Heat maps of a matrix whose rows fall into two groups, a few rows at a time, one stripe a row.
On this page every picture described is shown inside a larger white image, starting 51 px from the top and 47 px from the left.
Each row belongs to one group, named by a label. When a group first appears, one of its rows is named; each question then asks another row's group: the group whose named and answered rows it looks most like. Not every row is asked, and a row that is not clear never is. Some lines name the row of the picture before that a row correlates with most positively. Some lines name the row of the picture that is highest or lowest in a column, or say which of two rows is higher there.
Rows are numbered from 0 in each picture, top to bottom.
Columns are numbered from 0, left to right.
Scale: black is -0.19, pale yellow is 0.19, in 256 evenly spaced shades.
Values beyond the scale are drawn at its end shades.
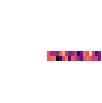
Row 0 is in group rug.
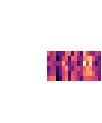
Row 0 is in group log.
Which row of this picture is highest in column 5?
2
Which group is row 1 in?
rug
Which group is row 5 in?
rug
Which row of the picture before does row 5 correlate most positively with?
1
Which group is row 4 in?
rug
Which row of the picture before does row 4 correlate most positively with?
1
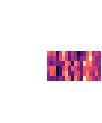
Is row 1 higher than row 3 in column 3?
Yes
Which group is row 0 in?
rug
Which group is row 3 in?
rug
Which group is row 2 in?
log
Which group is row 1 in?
rug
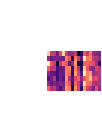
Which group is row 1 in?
log
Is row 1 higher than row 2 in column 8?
No
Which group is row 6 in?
log
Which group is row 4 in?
log
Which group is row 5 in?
log
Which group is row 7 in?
log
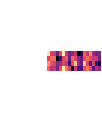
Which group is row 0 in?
rug
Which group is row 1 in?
rug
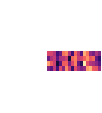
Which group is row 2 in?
rug
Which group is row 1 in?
rug
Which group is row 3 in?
log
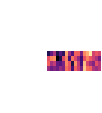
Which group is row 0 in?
log
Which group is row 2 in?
log
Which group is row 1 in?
rug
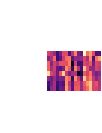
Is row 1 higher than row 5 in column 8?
Yes
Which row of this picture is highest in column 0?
4
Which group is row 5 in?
log
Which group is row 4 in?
rug
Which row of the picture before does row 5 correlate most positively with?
3
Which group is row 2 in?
log
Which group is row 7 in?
log
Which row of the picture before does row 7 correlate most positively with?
0
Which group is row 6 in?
log
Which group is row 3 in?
log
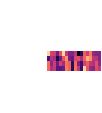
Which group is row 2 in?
log
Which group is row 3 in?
log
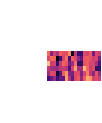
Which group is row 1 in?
rug
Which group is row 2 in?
rug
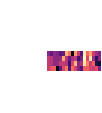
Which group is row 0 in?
log
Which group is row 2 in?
rug
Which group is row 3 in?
rug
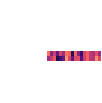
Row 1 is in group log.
